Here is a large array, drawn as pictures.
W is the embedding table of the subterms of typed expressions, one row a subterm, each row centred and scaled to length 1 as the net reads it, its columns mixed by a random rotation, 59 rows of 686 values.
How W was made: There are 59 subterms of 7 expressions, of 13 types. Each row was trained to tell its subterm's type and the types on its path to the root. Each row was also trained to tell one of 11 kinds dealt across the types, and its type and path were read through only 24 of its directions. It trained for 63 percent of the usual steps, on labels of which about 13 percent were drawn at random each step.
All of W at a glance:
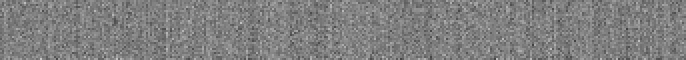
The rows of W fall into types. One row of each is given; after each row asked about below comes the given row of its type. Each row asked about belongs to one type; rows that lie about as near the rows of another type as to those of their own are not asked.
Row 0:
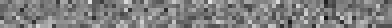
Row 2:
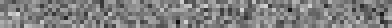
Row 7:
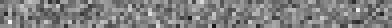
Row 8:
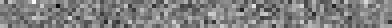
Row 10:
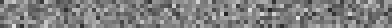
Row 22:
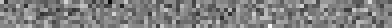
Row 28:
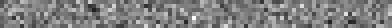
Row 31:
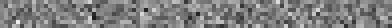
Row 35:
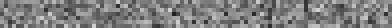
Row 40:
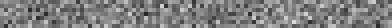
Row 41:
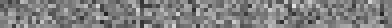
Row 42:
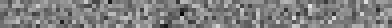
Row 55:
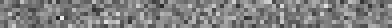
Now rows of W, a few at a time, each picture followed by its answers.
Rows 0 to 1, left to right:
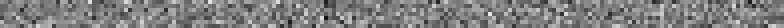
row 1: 28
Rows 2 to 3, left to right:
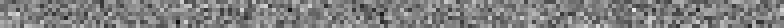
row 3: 35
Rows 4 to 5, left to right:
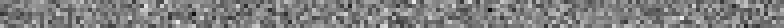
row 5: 35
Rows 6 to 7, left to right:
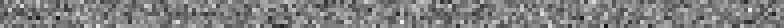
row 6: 0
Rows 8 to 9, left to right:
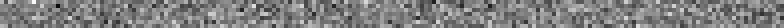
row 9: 10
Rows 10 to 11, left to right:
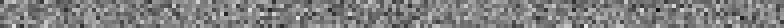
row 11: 10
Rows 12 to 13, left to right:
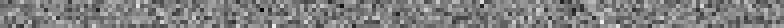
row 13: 42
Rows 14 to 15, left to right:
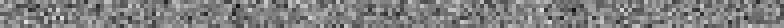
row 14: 55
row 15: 42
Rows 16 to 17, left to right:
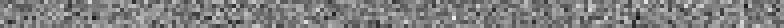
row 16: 35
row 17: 55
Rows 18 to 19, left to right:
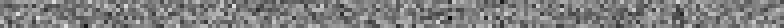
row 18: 35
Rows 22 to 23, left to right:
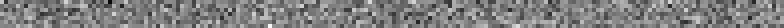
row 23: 0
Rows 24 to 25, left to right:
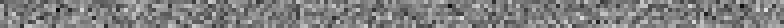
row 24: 2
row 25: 8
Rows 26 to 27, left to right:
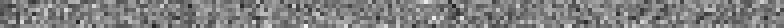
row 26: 41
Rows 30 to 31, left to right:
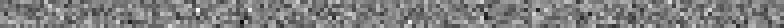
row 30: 55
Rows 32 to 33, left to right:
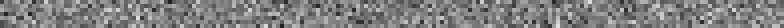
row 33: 41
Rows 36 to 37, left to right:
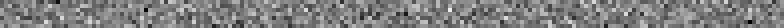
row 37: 7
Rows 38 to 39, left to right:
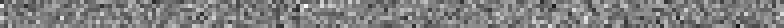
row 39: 28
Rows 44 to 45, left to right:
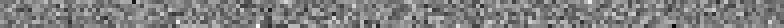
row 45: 42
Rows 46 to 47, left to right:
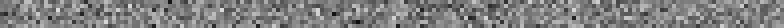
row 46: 7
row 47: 40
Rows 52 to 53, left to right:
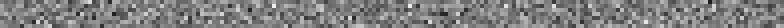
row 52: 42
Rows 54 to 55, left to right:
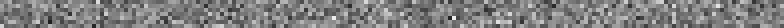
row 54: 8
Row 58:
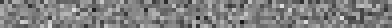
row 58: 10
